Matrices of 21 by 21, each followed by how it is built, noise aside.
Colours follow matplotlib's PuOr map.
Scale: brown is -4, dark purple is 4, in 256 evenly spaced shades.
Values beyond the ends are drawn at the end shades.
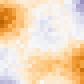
smooth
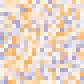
noise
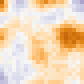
smooth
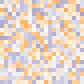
noise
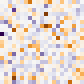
noise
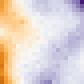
smooth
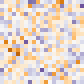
noise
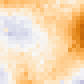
smooth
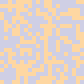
noise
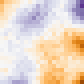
smooth
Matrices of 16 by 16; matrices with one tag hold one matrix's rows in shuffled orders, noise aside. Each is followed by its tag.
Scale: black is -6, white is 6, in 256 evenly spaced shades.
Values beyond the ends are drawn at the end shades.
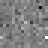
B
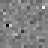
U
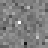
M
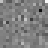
B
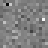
U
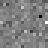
B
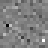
U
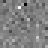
M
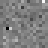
U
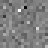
M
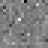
M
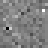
U
